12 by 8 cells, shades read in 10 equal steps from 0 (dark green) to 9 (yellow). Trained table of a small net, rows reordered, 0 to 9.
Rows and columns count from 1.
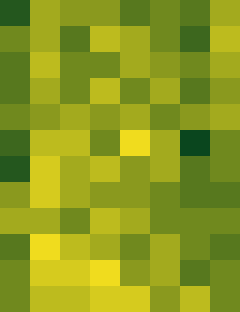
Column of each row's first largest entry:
2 4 2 4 3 5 2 2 4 2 4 4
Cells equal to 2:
2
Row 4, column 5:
4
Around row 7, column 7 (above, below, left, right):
0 3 6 4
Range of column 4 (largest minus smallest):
5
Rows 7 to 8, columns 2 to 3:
8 6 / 8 6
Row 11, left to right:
4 8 8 9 5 6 3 4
